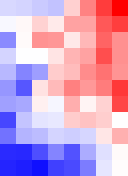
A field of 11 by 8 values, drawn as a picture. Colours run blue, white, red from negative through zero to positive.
The top right is the ninth with the highest average. Neither half mirrors the other. There are no regular stripes. The field climbs toward the top right. Overall the values sit about 50% of the way up the scale.
